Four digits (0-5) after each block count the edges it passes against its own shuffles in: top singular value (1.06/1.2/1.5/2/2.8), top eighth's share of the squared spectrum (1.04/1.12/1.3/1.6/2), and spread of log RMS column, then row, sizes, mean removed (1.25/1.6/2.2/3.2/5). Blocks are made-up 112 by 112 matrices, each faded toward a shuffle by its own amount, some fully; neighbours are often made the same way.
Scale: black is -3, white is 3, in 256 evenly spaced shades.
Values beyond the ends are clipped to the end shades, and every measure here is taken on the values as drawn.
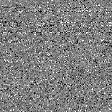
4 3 1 3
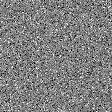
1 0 0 0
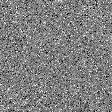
2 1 0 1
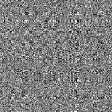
4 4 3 3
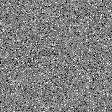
1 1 0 0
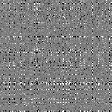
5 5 3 4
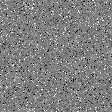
0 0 0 0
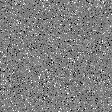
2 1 0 0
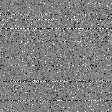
3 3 0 3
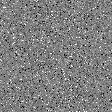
1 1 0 0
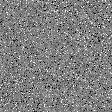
0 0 0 0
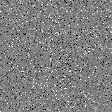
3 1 0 0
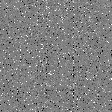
3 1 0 0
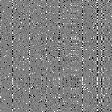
5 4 3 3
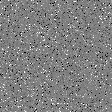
0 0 0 0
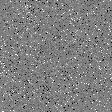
0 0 0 0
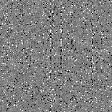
4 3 2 1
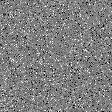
0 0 0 0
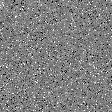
0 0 0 0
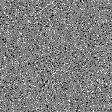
3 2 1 0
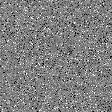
3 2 0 0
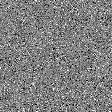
3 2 1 1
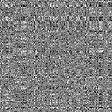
5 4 3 3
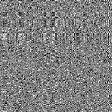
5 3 2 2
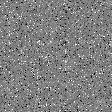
3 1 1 0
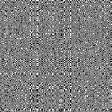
5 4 3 3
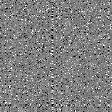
4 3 2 1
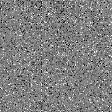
4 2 1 1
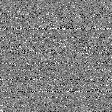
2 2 0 4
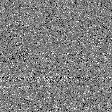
1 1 0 2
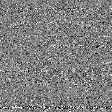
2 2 0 4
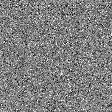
0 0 0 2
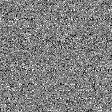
1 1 0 3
